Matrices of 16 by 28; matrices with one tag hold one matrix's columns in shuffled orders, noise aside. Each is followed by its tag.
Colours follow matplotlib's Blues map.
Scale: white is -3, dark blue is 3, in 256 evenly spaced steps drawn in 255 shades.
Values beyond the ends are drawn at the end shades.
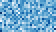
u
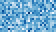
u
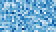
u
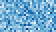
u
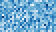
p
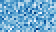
u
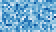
p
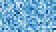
u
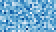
u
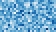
u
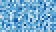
p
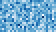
p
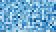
p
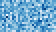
p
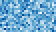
u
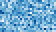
u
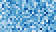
u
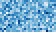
u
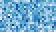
p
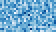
u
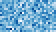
u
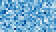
u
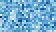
p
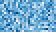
u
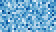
u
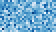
u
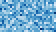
u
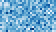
u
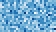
u
